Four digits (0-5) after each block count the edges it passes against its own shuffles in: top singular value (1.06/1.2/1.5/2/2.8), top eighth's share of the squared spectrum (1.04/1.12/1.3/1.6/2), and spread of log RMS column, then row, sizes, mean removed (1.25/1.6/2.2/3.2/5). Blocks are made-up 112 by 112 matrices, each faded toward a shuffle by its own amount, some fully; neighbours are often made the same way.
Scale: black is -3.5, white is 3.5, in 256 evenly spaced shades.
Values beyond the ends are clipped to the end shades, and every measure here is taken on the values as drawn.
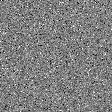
0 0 0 0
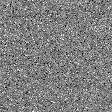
0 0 0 0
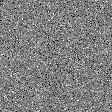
0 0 0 0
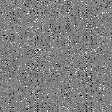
4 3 2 1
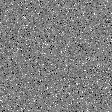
0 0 0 0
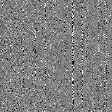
2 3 3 0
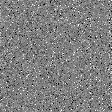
1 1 1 0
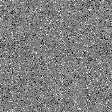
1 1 2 0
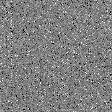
1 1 1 0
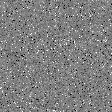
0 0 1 0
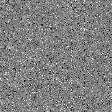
1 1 2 0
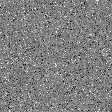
0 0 0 0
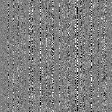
3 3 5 0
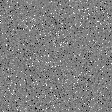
1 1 0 0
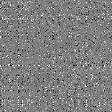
4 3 2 2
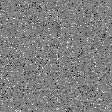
3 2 1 1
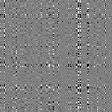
5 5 4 3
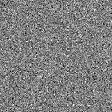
3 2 1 0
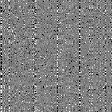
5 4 3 2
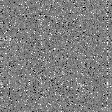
3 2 2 0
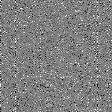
4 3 2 0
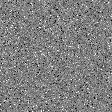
0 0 0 0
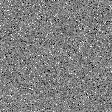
0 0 0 0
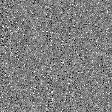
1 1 2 0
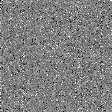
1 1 2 0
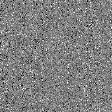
1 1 3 0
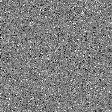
0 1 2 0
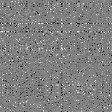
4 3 1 2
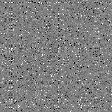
4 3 1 1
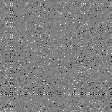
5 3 2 2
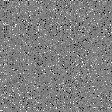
4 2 1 1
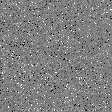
2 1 0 0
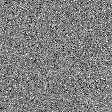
1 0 0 0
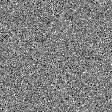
1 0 0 0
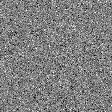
1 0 0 0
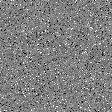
1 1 0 0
